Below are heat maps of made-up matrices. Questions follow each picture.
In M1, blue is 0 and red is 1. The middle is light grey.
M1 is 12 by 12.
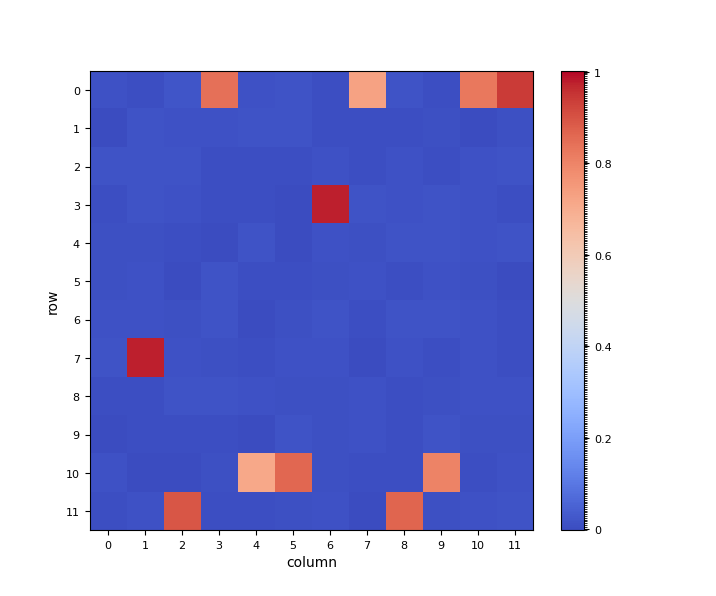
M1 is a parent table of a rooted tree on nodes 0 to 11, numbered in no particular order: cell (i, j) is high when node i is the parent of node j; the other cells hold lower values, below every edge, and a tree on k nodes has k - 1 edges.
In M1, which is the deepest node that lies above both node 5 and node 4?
10
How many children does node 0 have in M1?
4
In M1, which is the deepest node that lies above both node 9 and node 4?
10
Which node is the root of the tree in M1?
0
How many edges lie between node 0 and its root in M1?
0
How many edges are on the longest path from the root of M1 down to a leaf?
2
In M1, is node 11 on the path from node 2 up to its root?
yes
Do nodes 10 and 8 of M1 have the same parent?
no
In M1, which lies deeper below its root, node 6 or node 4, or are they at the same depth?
the same depth
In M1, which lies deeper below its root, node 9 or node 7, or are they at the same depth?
node 9
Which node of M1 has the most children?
0
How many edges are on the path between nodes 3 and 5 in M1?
3
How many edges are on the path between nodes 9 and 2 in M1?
4
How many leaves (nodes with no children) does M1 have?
7
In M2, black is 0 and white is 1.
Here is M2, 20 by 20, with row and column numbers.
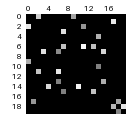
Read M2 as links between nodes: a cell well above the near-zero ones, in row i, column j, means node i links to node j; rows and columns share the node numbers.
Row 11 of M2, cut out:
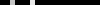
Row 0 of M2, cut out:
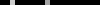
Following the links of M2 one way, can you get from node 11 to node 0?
yes
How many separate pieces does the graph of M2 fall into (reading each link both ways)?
7
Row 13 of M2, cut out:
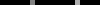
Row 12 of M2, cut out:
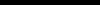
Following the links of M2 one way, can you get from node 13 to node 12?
no
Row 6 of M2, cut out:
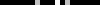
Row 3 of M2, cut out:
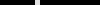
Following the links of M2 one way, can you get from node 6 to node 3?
yes
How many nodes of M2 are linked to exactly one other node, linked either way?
6
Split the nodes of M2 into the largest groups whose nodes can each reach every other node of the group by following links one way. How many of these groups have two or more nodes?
3
